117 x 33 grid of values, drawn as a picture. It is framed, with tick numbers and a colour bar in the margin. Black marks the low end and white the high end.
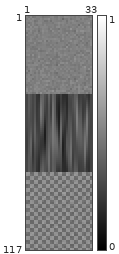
The table splits into 3 rows of 1 panel. Panel 1,1: middling, fine-grained, faint in contrast. Panel 2,1: low, streaked downward. Panel 3,1: middling, checkered.
